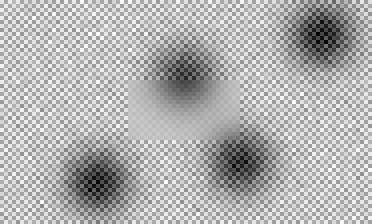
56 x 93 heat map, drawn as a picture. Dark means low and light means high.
Slope: none. Calmest part: centre. Odd patch: calmer, in the centre. Dips: four. Odd rows or columns: none. Average level on the scale: 70%.
